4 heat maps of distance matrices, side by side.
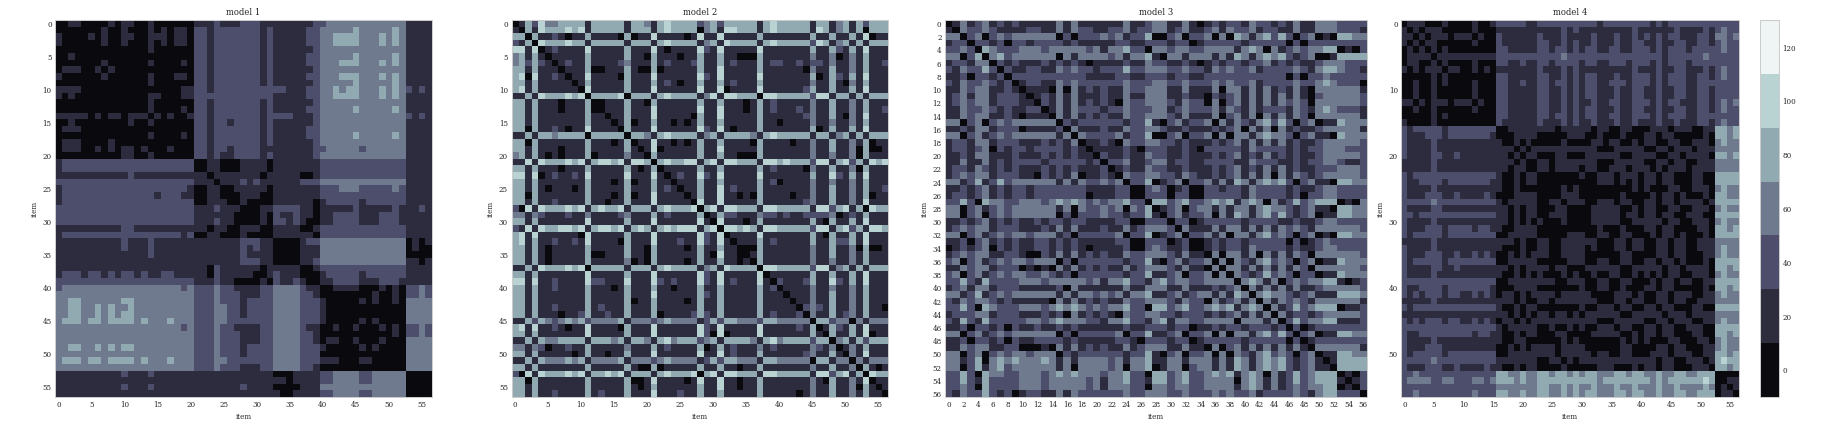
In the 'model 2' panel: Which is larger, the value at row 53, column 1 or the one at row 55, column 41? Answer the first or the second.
the second
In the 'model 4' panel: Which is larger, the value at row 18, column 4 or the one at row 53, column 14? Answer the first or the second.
the second
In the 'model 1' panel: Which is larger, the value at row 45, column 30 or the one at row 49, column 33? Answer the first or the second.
the second
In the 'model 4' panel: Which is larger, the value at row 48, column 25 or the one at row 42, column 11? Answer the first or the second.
the second
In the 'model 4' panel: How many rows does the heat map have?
57
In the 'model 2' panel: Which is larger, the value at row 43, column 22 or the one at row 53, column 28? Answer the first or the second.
the first
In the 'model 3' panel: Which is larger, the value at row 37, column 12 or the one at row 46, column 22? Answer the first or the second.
the second
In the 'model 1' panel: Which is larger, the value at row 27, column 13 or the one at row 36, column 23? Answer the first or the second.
the first
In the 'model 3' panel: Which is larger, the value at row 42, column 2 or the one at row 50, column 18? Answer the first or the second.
the first
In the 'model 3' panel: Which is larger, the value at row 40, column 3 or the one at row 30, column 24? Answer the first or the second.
the second
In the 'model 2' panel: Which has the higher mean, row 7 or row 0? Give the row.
0
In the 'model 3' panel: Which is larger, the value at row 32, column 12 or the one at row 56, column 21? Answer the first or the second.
the first
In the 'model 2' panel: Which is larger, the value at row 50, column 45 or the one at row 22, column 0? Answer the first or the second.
the second
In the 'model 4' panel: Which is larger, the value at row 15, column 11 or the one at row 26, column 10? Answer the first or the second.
the second
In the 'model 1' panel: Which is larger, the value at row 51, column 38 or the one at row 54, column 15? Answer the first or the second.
the first
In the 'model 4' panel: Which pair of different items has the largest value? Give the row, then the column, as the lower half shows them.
54, 51
